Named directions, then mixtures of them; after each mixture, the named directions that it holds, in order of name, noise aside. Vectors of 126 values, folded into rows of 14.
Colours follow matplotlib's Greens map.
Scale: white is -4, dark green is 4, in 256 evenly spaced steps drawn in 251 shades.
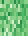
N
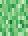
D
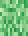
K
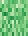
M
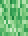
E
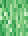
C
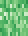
C, K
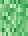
K, N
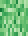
K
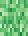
K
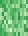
C, E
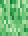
E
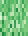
C, M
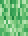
E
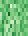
C, M, N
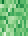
D, M, N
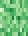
E, K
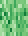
C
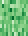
E, K, M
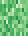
D, M, N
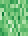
C, E, M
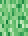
D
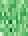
C, D, K
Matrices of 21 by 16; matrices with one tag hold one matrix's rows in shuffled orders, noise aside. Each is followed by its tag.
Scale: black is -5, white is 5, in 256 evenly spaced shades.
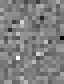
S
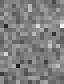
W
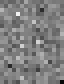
S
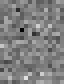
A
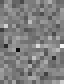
W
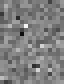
A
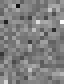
W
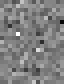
S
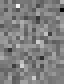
S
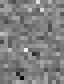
A
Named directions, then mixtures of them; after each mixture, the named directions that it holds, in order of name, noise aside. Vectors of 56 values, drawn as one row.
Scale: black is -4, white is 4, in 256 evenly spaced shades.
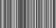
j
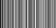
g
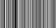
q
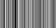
q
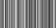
j, q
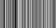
q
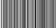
g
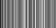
g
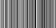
g, j, q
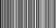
g, j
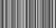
j, q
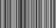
j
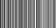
g, j, q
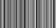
j, q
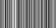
q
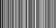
g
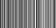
g, j, q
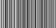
g, q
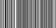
g, q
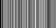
g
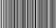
g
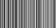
g, j, q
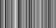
g, q
